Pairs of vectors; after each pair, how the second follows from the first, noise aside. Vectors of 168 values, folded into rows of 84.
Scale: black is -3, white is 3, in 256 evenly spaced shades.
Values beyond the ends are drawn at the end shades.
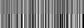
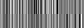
wrapped around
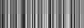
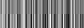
negated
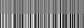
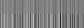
shrunk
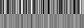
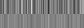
shrunk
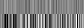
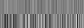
shrunk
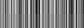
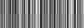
negated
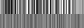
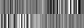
wrapped around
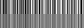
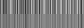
shrunk
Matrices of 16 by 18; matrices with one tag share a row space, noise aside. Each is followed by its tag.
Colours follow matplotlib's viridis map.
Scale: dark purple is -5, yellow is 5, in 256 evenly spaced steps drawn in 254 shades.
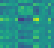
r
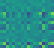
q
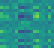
r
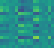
r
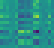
r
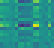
r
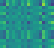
q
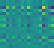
q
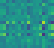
q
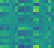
r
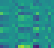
r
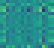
q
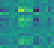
r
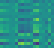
r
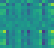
q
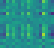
q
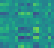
r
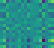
q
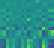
q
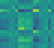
r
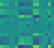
r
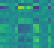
r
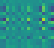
q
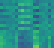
r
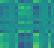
r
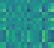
q
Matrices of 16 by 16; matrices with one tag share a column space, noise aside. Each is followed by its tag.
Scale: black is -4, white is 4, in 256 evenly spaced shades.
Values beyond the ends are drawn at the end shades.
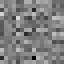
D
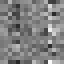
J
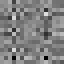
D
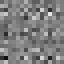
D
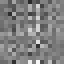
J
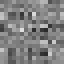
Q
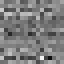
D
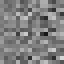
D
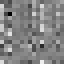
J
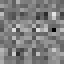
Q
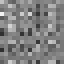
J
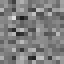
D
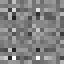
D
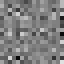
D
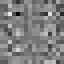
J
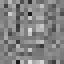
J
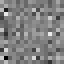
D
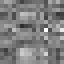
Q
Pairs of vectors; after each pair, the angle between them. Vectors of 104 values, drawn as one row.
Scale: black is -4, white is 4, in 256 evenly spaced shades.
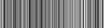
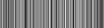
orthogonal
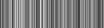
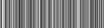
partly opposed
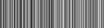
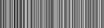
nearly parallel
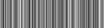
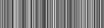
partly opposed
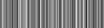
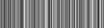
orthogonal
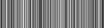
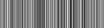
orthogonal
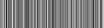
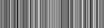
orthogonal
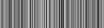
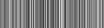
nearly opposite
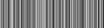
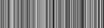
nearly parallel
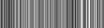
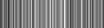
partly aligned
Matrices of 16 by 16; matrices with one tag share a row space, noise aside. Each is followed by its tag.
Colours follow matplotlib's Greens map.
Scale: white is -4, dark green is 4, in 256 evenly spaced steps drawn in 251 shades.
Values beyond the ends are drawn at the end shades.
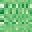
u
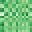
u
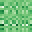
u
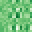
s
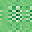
s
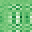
s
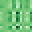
s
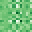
s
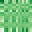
u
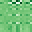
s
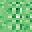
s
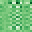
s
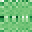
u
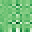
s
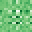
s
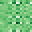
s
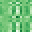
s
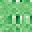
s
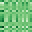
u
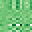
s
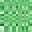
u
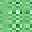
s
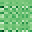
u
